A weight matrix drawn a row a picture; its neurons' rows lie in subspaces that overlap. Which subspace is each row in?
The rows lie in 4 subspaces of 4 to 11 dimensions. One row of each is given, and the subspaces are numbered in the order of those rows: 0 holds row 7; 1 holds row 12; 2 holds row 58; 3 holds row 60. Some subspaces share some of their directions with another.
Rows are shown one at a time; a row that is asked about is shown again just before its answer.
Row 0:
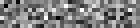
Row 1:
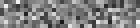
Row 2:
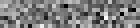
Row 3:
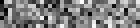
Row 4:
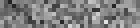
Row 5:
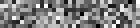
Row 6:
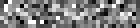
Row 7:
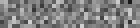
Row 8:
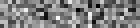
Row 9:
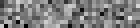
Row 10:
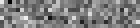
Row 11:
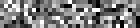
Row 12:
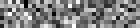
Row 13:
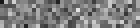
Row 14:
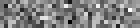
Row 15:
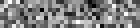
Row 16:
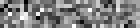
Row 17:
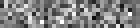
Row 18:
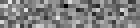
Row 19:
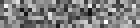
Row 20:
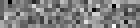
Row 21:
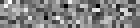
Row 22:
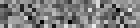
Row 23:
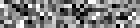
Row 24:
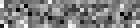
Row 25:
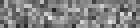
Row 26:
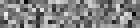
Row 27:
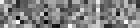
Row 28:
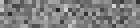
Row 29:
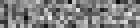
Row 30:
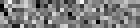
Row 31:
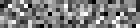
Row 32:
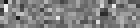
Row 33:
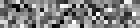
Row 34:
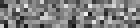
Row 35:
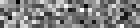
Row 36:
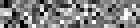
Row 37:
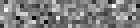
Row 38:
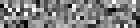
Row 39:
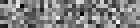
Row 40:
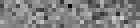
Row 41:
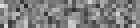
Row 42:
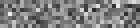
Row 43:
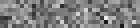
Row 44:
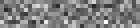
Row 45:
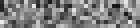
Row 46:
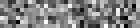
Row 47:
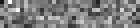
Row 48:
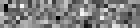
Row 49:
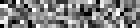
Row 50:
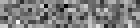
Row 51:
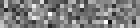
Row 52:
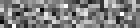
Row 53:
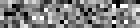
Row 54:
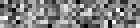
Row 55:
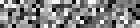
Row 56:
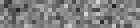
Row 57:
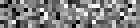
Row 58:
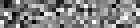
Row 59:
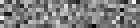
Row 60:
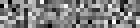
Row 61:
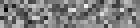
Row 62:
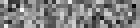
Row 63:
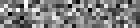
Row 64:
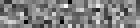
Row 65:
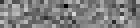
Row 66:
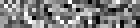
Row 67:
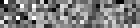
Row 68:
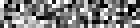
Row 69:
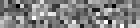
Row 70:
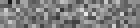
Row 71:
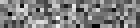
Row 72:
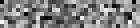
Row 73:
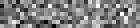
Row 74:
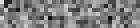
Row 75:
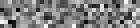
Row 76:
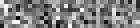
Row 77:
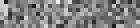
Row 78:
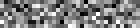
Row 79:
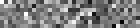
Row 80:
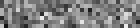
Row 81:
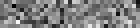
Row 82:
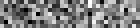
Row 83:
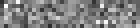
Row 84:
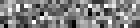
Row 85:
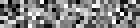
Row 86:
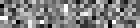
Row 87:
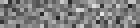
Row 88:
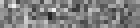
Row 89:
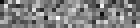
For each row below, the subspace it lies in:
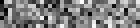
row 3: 1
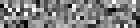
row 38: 1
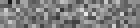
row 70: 1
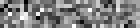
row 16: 1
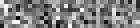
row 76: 0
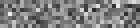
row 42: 1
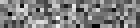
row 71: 1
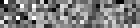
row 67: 0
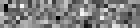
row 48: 0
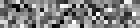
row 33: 1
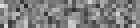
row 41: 0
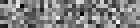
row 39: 0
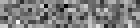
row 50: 0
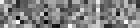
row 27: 0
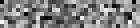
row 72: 1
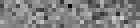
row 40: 0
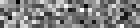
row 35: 2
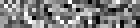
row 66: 1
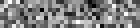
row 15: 1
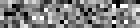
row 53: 1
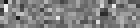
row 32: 0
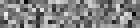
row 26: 1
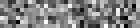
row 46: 0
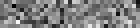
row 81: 0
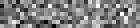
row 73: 0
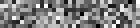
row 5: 0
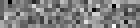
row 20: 1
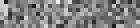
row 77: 1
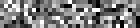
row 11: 1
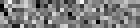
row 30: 1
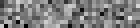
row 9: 0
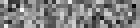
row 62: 0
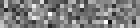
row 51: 3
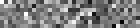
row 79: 1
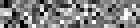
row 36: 2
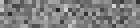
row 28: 1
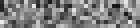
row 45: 1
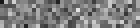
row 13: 1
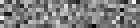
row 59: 1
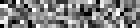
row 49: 0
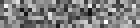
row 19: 3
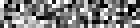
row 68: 0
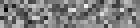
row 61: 0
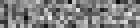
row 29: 1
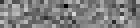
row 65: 1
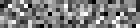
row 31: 0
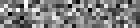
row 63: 1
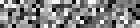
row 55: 1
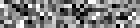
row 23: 0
